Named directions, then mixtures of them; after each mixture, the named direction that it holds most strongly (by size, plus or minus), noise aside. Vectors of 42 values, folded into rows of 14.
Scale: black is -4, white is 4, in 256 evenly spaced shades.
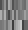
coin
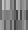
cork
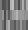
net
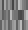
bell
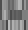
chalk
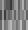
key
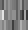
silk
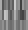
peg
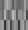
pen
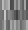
net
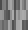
coin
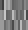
pen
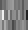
silk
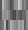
chalk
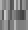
peg
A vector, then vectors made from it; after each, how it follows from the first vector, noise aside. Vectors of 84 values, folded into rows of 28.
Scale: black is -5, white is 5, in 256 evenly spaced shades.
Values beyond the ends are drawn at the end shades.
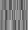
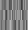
copied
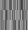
copied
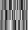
scaled up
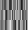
scaled up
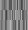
copied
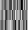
scaled up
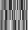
scaled up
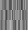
copied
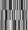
scaled up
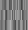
copied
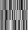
scaled up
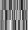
scaled up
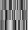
scaled up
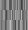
copied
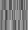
copied
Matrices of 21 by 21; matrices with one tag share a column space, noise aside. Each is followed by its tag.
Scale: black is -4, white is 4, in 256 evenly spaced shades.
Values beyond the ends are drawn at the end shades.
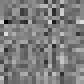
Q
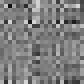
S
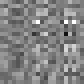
Q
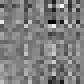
S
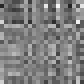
S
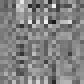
S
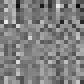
S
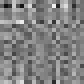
S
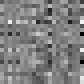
Q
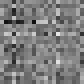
Q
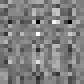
Q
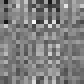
S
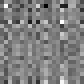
S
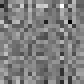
S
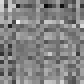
S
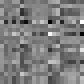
Q
